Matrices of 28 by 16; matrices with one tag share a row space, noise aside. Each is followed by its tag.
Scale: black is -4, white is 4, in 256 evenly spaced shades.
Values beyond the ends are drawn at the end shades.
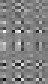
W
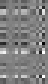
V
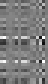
V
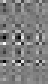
W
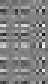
V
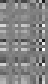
V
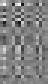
W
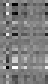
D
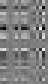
V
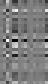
D
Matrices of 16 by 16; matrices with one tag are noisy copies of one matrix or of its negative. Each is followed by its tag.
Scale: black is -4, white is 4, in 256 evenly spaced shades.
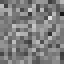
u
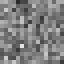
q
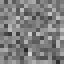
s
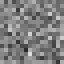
s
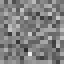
s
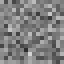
s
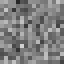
q
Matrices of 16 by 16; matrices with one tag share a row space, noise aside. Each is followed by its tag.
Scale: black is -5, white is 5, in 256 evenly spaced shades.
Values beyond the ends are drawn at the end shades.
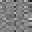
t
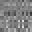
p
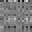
p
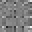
t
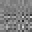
p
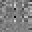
t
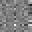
t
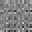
p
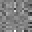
t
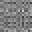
p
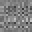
p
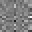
t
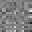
t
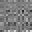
p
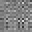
p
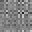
p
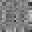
t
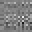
p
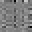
t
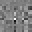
t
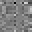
t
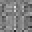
t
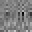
p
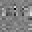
t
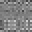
p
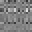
p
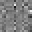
t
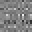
p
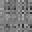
p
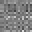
p
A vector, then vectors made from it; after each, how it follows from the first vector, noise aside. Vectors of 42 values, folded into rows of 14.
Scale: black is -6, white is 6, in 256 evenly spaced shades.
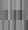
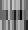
scaled up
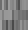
wrapped around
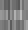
negated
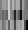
scaled up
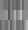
negated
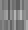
negated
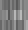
negated
